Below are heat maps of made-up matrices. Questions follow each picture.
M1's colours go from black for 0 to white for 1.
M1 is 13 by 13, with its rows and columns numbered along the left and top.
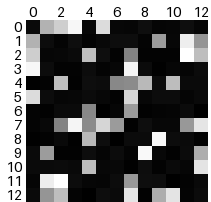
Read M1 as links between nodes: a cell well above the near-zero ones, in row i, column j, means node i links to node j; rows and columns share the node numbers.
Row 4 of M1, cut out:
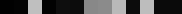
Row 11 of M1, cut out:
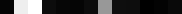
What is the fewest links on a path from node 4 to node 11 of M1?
2
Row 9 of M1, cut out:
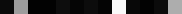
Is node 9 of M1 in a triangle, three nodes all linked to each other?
yes
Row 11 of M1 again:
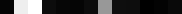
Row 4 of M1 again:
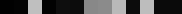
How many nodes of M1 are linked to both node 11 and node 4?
2
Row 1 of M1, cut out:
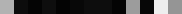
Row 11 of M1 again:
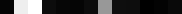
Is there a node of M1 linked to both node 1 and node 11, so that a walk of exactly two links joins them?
no
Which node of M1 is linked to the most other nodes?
node 7
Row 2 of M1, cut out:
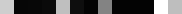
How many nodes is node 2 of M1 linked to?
5
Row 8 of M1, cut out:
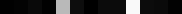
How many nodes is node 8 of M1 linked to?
2
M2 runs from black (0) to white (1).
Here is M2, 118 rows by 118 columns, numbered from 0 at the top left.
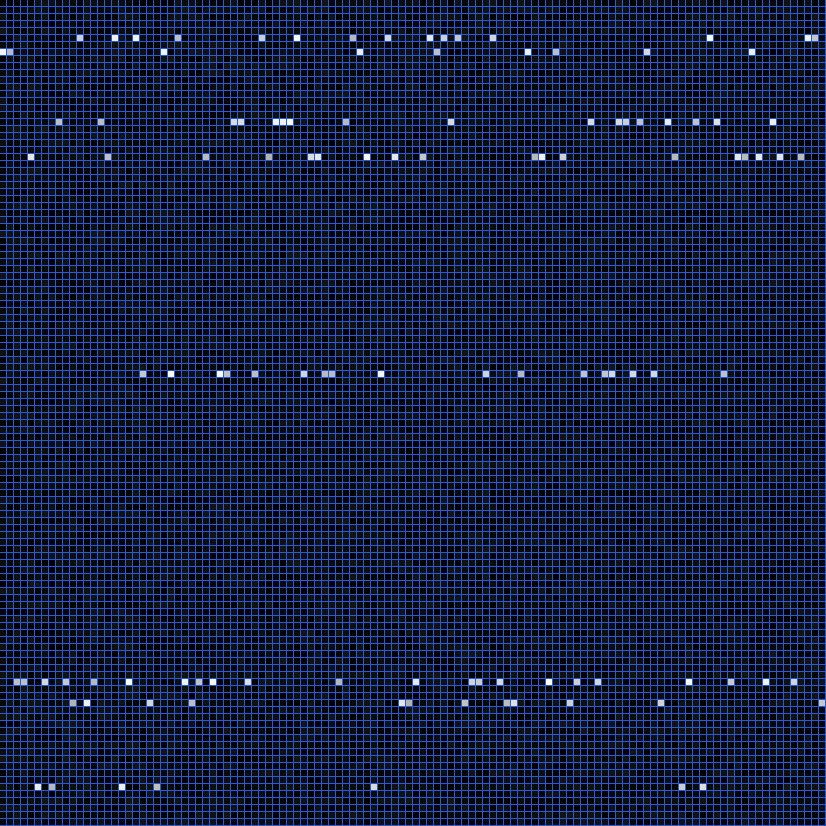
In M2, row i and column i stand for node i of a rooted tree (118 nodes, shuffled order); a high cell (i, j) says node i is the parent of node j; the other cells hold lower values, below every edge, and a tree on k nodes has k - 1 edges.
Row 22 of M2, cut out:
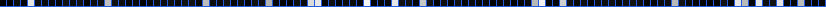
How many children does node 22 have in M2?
18
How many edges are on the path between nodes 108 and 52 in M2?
2
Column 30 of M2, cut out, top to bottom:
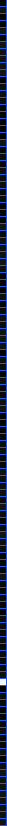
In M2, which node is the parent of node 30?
97
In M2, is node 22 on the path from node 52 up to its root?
yes
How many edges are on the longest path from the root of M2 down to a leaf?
2
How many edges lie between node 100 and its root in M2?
1
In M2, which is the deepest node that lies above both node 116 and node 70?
5
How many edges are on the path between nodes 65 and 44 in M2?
4
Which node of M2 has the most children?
97
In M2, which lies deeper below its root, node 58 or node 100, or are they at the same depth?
node 58
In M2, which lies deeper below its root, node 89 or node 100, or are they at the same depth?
node 89
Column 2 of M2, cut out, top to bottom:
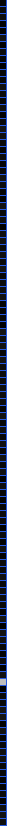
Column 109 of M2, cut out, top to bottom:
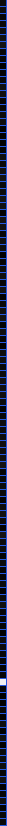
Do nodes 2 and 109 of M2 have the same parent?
yes
